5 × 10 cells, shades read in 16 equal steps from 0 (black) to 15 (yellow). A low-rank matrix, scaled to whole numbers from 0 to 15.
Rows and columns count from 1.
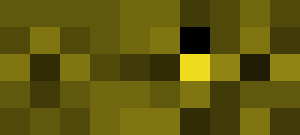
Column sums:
30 27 30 31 33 32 30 27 31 28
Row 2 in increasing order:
0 4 5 5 5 6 7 8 8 8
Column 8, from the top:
5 5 9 4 4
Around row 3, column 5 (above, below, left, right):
7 7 5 3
